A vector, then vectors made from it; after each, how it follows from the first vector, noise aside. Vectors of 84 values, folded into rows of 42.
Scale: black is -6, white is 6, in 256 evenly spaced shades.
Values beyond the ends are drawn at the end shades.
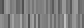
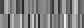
scaled up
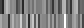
scaled up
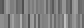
copied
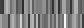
scaled up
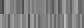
copied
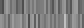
copied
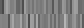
copied
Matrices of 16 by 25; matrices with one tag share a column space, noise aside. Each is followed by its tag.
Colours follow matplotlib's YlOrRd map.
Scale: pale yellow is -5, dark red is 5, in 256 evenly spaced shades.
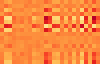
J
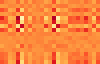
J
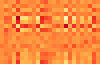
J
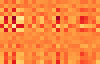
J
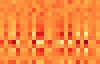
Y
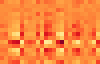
Y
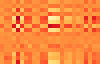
J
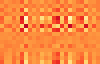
J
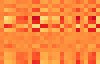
J
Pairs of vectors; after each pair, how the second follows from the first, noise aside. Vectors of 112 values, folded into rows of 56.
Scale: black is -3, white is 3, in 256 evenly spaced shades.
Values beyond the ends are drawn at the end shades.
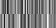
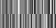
wrapped around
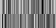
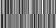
sign-scrambled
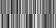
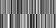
sign-scrambled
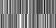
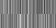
shrunk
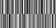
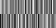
wrapped around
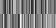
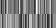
wrapped around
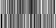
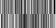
reversed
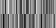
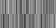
shrunk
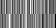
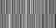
shrunk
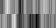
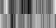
wrapped around
